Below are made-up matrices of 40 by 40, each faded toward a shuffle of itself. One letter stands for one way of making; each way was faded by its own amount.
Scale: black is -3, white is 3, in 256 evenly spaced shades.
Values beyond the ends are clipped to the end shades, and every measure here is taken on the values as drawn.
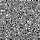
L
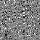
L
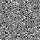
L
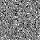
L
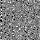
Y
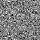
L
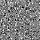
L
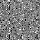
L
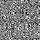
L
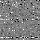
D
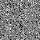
Y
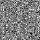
L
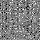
D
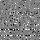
D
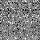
L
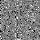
Y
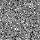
Y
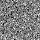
Y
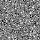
Y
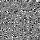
D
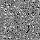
L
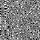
L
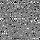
D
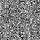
L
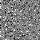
Y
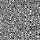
Y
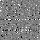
D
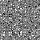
L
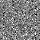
Y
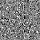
L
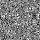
L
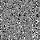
Y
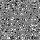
D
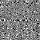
D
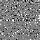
D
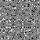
D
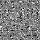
L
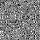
L
